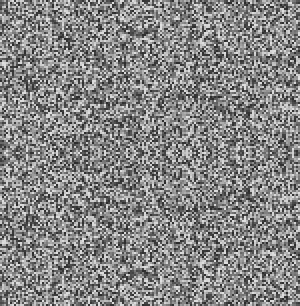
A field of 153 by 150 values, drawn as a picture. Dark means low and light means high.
Grain: fine. Odd rows or columns: none. Mirror symmetry: top to bottom. Histogram: flat. Average level on the scale: 50%.
